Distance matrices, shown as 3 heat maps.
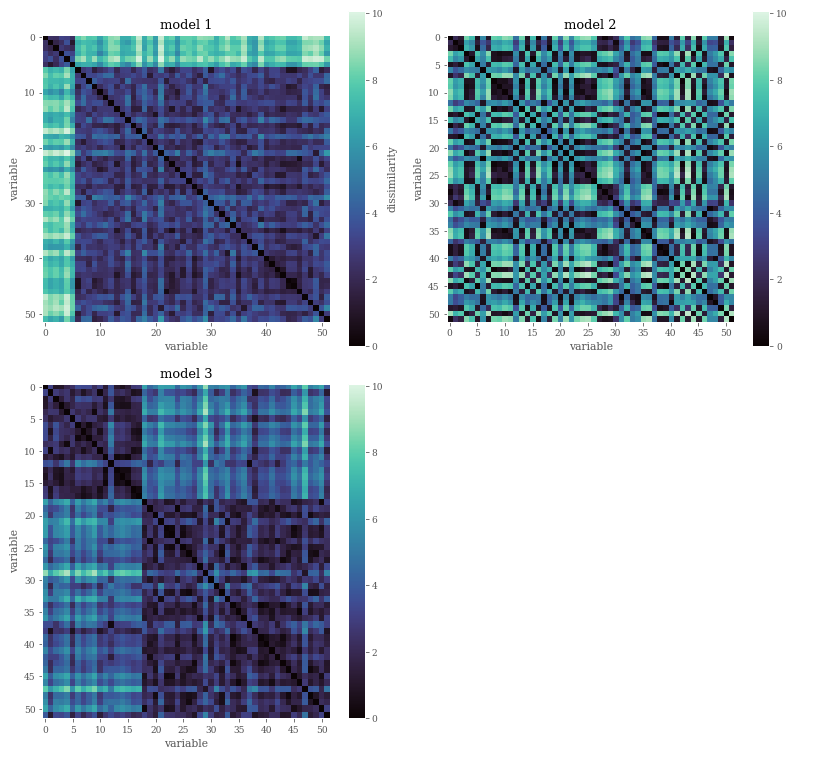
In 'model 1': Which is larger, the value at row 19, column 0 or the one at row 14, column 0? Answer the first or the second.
the first
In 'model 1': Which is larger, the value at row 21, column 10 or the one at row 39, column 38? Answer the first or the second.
the first
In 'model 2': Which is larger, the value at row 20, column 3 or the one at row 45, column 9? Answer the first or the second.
the second
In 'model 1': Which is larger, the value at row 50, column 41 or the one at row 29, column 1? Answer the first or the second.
the second
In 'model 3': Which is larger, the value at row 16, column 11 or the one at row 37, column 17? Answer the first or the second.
the second
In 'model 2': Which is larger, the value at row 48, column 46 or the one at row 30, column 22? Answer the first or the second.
the first
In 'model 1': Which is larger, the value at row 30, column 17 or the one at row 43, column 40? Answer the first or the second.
the first
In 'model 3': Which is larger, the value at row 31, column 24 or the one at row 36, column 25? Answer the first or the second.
the first
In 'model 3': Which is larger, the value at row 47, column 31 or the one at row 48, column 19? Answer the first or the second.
the first
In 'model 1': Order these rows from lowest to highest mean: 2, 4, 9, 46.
46, 9, 2, 4
